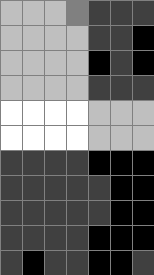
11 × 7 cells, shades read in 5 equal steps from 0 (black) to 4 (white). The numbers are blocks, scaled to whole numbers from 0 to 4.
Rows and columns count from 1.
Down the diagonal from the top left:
3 3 3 3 3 3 0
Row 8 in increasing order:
0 0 1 1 1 1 1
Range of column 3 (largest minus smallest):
3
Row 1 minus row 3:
0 0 0 -1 1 0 1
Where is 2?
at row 1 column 4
